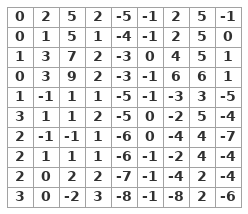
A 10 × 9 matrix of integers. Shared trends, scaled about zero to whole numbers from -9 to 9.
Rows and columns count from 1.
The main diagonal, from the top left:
0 1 7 2 -5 0 -4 4 -4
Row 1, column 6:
-1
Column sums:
14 9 28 17 -52 -7 -9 41 -29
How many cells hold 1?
14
